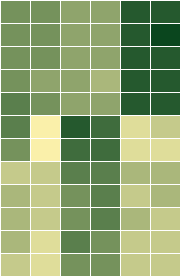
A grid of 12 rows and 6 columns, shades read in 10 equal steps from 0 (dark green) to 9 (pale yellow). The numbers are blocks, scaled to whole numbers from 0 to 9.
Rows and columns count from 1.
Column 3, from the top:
5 5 5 5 5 1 2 3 4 4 3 4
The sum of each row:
20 19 20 22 19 30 33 32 33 33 35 37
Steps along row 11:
up down up up same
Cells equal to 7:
12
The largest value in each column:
7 9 5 6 8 8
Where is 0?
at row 2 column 6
